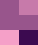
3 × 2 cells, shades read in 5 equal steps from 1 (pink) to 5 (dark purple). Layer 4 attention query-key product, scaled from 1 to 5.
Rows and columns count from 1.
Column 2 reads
2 3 5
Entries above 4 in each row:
0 0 1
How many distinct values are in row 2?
1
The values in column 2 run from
2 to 5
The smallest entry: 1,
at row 3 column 1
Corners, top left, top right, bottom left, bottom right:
3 2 1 5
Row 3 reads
1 5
